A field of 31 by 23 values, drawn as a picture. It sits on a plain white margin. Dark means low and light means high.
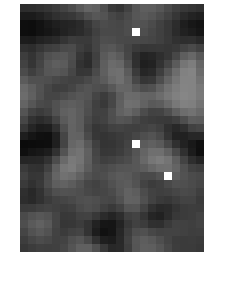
Average level on the scale: 30%. Lone odd cells: 3, each higher than its neighbours. Histogram: skewed, a long tail of high values. Grain: blotchy.
